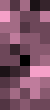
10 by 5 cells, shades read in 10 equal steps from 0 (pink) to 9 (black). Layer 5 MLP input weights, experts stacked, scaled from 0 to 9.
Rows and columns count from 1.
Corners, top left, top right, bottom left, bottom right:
3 7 6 5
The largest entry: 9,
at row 6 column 3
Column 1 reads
3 0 3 4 5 5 8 6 5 6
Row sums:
27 15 22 19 25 26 21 18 19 25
